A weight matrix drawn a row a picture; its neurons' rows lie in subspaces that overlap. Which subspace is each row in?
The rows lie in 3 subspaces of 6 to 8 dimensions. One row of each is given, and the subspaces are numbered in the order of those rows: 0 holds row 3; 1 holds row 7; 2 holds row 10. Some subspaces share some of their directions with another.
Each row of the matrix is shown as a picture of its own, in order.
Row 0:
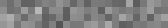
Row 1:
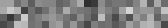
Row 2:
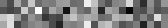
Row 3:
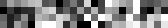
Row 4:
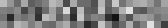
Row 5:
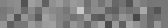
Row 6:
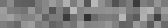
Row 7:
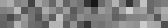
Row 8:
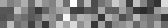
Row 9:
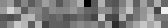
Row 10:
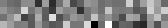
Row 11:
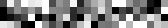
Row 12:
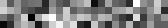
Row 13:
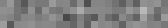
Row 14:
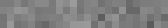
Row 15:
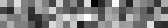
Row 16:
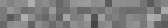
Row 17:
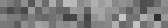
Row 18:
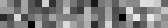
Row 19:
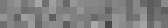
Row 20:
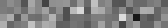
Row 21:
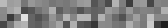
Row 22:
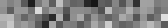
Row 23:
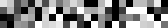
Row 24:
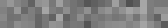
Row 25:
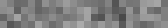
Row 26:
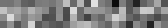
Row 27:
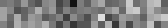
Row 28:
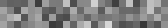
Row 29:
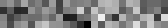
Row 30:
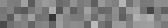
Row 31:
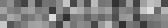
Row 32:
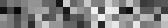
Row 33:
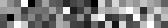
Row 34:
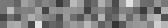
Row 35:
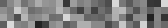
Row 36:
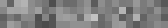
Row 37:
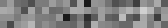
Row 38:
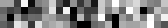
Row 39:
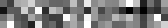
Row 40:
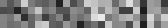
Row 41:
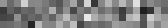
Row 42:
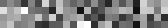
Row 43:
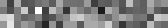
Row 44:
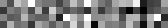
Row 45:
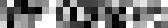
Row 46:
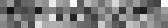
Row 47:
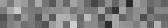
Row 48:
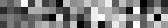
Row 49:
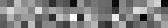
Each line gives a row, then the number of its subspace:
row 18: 2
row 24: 1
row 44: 1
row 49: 0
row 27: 0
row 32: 0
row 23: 2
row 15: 1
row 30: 2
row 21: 1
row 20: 2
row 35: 2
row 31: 2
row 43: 1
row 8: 0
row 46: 0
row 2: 1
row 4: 0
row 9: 1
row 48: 0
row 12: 1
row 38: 0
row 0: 1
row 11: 1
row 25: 2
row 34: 1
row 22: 1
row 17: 0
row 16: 1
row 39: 1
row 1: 1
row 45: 0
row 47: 0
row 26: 0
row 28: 2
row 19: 2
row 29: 0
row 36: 0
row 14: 0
